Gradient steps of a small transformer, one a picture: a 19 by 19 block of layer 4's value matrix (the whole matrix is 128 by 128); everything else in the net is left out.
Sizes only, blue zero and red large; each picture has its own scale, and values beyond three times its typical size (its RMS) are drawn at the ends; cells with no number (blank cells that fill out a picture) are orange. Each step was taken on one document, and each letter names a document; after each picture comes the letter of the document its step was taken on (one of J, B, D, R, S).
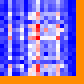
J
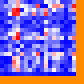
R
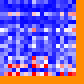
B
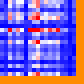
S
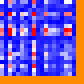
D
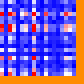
D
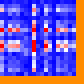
D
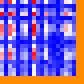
D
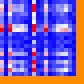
D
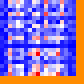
J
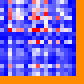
S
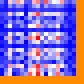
J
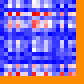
B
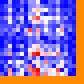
J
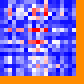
S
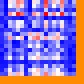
J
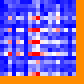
S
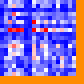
R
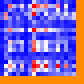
B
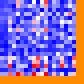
R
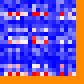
B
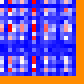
D
